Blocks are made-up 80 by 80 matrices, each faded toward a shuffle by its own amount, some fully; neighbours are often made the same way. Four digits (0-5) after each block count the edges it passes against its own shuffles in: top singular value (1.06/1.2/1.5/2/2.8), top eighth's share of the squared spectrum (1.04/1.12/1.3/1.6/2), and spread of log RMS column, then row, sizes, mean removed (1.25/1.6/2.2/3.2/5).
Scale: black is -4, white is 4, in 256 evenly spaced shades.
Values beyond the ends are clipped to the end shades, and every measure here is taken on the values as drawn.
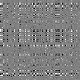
5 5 3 4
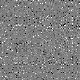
4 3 1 2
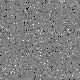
3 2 0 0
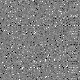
4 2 1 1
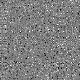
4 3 1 1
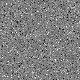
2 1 0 0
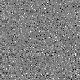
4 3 1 1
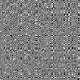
5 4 3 3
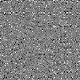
4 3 2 2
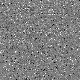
2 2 0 0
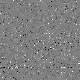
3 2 0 1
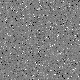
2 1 0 0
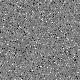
0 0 0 0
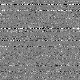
3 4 0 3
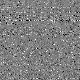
2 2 0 2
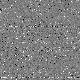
2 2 0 2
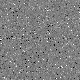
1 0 0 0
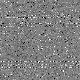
2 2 0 2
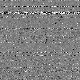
3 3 0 3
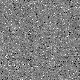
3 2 0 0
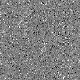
4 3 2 1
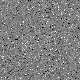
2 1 0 0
